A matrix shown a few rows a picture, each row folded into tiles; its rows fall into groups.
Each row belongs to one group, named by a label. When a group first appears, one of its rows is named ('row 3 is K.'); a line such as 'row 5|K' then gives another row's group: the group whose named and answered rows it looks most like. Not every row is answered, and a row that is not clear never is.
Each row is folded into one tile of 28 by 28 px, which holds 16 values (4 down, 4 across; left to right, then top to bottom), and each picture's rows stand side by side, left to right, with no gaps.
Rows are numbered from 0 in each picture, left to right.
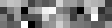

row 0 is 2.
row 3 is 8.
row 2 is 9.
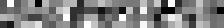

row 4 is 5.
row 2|8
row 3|9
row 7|9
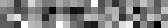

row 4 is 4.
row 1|9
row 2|9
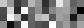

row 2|9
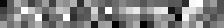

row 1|8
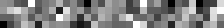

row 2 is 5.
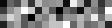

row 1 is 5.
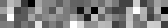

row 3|5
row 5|4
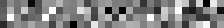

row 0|8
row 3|4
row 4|5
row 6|8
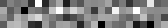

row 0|4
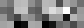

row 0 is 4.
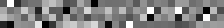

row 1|4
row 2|5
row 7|5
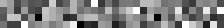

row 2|4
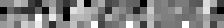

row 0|2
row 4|4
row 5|8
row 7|8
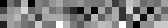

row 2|9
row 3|5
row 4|4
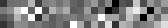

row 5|5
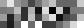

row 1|4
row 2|5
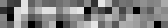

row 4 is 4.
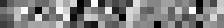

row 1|5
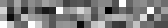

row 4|2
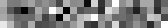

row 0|9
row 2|5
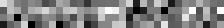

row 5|2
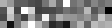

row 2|2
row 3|4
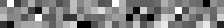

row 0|2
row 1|5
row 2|4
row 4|9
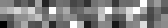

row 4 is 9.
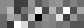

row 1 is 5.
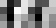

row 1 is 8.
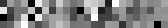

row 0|5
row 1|5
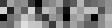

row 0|5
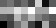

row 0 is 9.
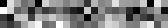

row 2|9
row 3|5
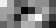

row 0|9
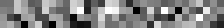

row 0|4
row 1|4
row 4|9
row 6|5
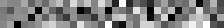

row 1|5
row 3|2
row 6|5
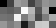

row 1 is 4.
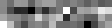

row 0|9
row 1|2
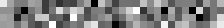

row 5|2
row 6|4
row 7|5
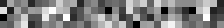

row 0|5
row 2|8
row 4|4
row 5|2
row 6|9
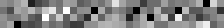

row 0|4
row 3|5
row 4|9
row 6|5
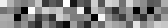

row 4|2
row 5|5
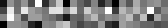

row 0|8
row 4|8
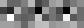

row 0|5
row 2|5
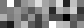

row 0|2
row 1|2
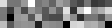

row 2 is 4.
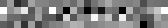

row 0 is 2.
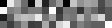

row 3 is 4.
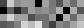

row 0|2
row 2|5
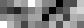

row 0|9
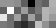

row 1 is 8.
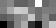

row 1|2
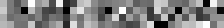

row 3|9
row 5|4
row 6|5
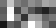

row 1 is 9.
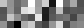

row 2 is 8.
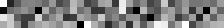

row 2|4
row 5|5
